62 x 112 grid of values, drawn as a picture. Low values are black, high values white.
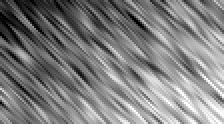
Mirror symmetry: none. Ninth with the highest average: bottom right. Ninth with the lowest average: top left. Slope: up to the bottom right. Odd rows or columns: none. Grain: diagonal, down to the right. Histogram: bell-shaped.
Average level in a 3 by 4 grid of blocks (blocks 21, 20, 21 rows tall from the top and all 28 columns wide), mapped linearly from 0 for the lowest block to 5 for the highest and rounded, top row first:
0123
1234
2345
